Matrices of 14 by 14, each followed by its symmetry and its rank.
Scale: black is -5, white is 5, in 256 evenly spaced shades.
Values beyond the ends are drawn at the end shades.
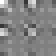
symmetric, rank two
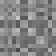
symmetric, rank two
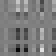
neither, rank one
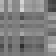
neither, rank one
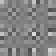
symmetric, rank two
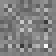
symmetric, rank three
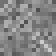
symmetric, full rank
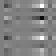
neither, rank one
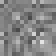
symmetric, rank three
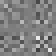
symmetric, rank three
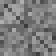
symmetric, full rank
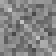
symmetric, full rank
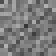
symmetric, full rank
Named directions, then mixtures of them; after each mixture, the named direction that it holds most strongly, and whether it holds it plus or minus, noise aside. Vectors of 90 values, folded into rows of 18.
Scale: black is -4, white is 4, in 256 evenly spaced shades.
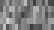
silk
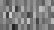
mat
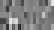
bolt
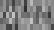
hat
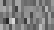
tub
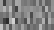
tub, plus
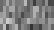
silk, plus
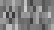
hat, minus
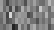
mat, plus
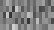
mat, minus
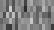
hat, plus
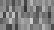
hat, plus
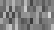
hat, minus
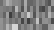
mat, minus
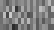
mat, plus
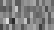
tub, minus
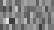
tub, minus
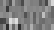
bolt, plus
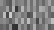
mat, plus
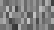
mat, plus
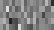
bolt, minus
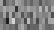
tub, plus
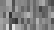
mat, minus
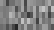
mat, plus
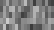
silk, plus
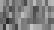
silk, minus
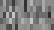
hat, plus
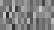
mat, plus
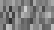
hat, minus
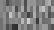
mat, plus
